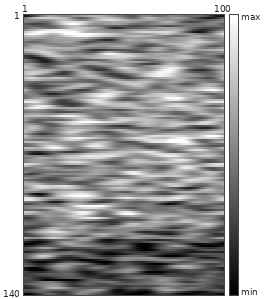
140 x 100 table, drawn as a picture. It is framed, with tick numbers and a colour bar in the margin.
Grain: streaks across. Histogram: bell-shaped. Seam: horizontal, 80% of the way down, the top part higher.
